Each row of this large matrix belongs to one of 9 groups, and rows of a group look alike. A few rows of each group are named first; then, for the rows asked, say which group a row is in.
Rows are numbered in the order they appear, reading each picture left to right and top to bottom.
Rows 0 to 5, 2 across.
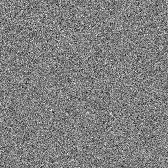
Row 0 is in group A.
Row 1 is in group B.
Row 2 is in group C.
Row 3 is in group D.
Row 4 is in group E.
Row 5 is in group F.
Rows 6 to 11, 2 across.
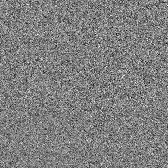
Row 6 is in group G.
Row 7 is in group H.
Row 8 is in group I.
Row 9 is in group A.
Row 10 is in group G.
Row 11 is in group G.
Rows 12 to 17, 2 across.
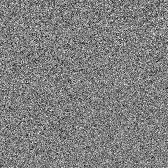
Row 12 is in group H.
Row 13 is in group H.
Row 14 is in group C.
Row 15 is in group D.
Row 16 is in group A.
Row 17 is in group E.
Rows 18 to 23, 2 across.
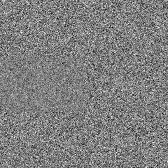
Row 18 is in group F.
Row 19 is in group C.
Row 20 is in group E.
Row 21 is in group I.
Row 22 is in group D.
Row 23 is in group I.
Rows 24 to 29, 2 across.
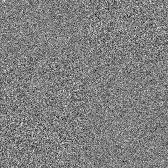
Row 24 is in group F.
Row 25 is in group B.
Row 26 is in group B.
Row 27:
B
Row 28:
A
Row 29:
D
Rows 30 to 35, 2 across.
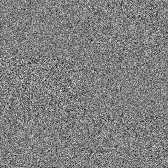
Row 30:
B
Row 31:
I
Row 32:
C
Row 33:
E
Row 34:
I
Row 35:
I
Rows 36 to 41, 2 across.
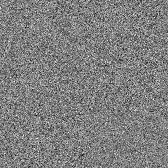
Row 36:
C
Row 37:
D
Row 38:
D
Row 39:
C
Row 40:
H
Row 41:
A
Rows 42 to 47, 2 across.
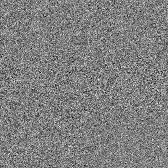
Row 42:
B
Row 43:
B
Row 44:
D
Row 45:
E
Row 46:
I
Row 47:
E
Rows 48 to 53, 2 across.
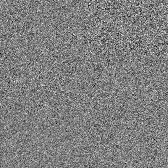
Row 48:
E
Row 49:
B
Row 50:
D
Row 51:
I
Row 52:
B
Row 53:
E
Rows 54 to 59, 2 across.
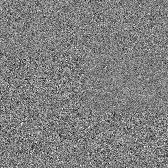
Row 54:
E
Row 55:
D
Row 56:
G
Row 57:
F
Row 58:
A
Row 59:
B
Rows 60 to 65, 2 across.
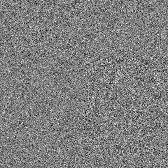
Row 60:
H
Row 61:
E
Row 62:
C
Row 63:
C
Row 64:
F
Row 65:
D
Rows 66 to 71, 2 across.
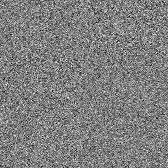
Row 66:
H
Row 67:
I
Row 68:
G
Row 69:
I
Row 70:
E
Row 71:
H
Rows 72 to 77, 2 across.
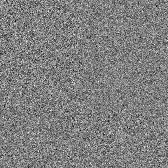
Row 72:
E
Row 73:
H
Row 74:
C
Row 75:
D
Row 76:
H
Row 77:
B
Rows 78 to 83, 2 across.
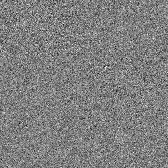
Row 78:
D
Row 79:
B
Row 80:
E
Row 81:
A
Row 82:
F
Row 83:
B
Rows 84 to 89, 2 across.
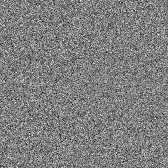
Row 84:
H
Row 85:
E
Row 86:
H
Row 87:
H
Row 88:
A
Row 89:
I
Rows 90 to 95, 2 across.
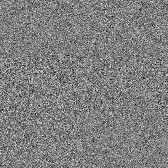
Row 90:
C
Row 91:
C
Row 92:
A
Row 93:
G
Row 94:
E
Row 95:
F
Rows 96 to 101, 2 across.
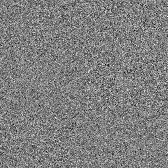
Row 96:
H
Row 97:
A
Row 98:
D
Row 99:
B
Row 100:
D
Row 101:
H
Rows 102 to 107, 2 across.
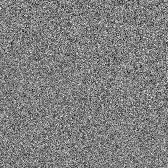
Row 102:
C
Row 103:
H
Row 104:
H
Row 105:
B
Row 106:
G
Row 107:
E
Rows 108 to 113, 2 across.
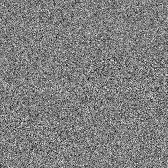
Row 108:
H
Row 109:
B
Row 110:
G
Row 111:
G
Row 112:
A
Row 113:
E
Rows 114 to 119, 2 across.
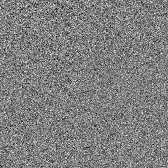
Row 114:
C
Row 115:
C
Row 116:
C
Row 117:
E
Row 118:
E
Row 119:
E
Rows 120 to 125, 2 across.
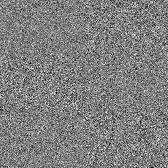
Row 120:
C
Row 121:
C
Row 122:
E
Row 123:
B
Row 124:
A
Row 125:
C
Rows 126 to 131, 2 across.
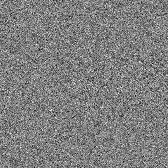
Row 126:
D
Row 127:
C
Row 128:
C
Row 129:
G
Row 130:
D
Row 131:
I
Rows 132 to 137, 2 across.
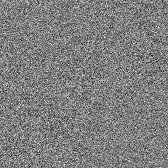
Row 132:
F
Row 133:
C
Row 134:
G
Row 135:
D
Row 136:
H
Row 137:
D
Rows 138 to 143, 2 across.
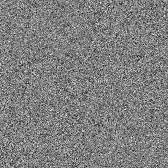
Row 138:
C
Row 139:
I
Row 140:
C
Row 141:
D
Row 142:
G
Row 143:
I
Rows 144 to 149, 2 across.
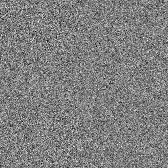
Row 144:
A
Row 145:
H
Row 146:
I
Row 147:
C
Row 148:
E
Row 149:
G
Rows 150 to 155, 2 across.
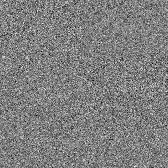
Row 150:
E
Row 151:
I
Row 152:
F
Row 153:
G
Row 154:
H
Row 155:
C
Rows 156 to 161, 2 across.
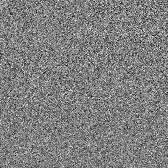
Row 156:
E
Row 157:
G
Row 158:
I
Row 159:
I
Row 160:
I
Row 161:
B
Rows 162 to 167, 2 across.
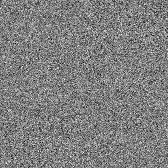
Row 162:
I
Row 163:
G
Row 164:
F
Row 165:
D
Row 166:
H
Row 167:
B
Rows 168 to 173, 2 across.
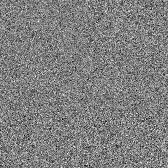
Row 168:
A
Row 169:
I
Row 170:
D
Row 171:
G
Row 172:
E
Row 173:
E
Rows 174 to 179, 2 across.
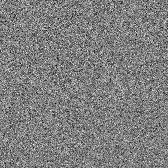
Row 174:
D
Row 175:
G
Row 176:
C
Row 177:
I
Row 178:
G
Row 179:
D
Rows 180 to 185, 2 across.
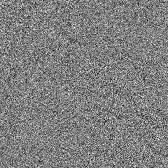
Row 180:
C
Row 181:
H
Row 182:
I
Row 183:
A
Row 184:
D
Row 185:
C
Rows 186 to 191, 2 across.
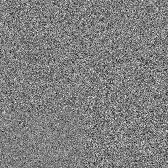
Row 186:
G
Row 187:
E
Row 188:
H
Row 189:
C
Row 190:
F
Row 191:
G
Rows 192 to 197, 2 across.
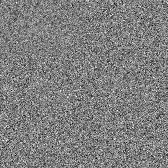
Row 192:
I
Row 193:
F
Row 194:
B
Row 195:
I
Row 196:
G
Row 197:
H
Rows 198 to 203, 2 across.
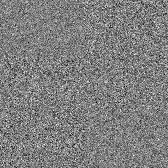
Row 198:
F
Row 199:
C
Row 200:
I
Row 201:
H
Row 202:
G
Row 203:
C
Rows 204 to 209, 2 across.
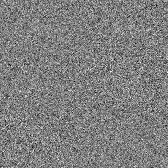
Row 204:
I
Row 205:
I
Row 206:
I
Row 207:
F
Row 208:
A
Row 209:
C
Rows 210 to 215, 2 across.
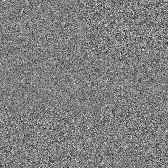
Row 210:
F
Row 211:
H
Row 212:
C
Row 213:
H
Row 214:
E
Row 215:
G
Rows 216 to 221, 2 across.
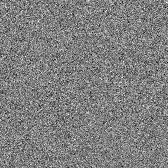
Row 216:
A
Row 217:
F
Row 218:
D
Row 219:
H
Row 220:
C
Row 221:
F
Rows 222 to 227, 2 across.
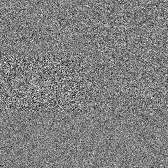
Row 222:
A
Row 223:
H
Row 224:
I
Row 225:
G
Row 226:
E
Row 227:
C
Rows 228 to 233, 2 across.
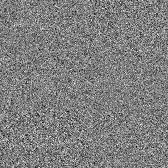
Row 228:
D
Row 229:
E
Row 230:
C
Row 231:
D
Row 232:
G
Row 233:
G
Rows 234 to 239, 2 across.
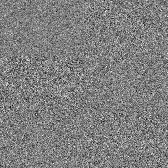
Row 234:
B
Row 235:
A
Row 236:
G
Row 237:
F
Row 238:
E
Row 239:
G
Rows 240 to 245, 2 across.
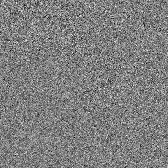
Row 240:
I
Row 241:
A
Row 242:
G
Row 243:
E
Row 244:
I
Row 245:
E
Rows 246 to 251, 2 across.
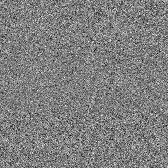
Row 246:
D
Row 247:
I
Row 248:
D
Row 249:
C
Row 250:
G
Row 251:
C
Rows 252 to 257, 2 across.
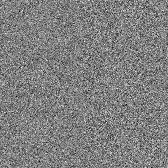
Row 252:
F
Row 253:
E
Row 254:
A
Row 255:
D
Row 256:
D
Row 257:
E
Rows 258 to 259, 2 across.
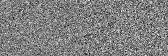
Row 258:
F
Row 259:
E
